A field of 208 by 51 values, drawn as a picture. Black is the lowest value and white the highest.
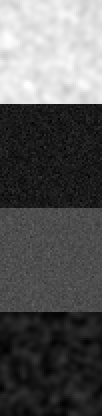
It is made of 4 by 1 panels. Panel 1,1: very high, blotchy, faint in contrast. Panel 2,1: very low, fine-grained, faint in contrast. Panel 3,1: low, fine-grained, faint in contrast. Panel 4,1: very low, blotchy, faint in contrast.
